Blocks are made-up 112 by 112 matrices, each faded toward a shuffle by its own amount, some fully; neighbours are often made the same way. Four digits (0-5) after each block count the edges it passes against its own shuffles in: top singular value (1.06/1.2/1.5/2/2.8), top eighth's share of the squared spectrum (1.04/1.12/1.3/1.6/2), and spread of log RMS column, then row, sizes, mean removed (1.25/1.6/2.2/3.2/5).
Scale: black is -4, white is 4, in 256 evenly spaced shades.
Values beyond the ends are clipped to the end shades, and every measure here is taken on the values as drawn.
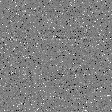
3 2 0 0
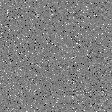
3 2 0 0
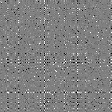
5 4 3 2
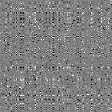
5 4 3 3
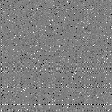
5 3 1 2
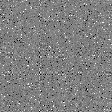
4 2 1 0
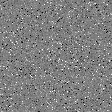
2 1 0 0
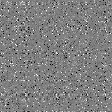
4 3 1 2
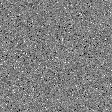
0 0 0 0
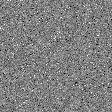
0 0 0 0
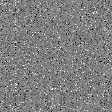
3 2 1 0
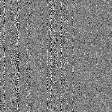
2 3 4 0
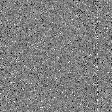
2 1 2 0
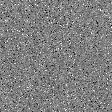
0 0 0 0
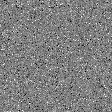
0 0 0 0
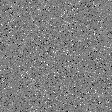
2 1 0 0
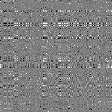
5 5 3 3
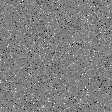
0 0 0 0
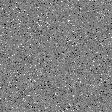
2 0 0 0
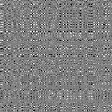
5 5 3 4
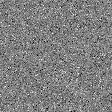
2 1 0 0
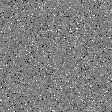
1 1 0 0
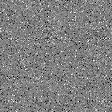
3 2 0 1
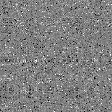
4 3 1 1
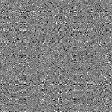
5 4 2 3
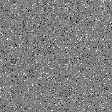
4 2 1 1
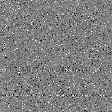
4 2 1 1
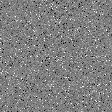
3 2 0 0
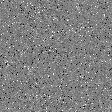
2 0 0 0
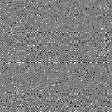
5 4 2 3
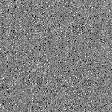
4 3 1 2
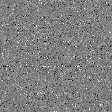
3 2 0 1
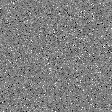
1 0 0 0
